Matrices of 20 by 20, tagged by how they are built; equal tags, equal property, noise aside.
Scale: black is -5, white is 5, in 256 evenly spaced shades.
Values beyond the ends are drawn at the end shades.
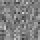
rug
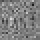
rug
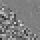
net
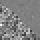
net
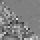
net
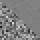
net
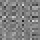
rug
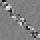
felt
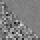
net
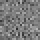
rug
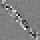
felt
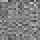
rug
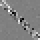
felt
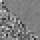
net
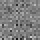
rug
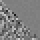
net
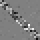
felt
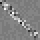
felt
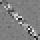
felt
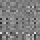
rug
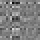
rug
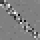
felt
